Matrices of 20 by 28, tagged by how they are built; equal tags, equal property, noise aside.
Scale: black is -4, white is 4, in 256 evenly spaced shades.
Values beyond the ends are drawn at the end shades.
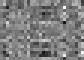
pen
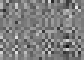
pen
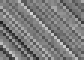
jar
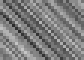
jar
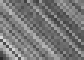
jar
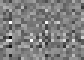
pen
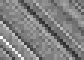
jar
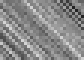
jar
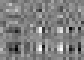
pen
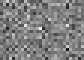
pen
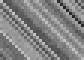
jar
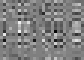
pen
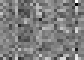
pen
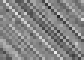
jar
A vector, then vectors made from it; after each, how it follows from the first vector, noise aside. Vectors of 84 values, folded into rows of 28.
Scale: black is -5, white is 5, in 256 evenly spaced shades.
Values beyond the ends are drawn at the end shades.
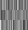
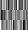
scaled up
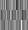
wrapped around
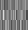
wrapped around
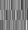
wrapped around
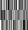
scaled up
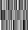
scaled up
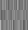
shrunk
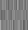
shrunk
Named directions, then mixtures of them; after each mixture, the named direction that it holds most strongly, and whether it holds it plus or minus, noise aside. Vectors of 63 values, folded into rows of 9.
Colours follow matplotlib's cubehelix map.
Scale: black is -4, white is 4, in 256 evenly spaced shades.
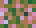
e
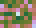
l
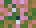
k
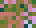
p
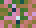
k, minus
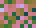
p, minus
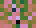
k, minus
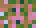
e, plus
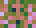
e, plus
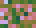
e, plus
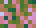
e, plus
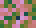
k, plus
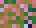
p, minus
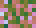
e, plus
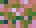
l, plus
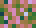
e, minus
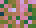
p, minus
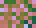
p, minus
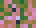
k, minus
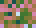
l, plus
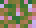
l, plus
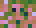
e, plus
